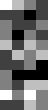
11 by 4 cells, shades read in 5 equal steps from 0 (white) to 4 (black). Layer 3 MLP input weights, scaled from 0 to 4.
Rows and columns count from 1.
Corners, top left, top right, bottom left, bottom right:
0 3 3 2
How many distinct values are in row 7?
3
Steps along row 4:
up down up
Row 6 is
3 1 2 1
